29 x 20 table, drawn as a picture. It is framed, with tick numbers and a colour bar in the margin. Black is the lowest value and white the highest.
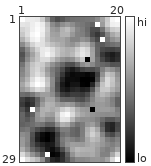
Neither half mirrors the other. Six lone cells stand out: four far higher and two far lower than their neighbours. The texture is blotchy. No row or column stands out.
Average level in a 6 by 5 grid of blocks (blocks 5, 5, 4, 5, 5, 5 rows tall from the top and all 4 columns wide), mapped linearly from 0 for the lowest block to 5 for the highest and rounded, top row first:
54324 | 34331 | 43004 | 23223 | 22332 | 31233
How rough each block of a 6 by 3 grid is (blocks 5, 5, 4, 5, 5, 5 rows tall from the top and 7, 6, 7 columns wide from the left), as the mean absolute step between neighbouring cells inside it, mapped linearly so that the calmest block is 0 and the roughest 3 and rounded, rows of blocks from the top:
003 | 112 | 102 | 211 | 111 | 310
